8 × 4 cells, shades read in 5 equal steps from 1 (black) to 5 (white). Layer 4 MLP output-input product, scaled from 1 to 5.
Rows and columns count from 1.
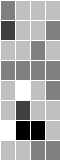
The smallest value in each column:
2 1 1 3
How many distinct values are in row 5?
3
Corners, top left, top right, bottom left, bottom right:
3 4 4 3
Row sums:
15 13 15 12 16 14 11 14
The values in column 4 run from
3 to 4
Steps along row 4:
same same same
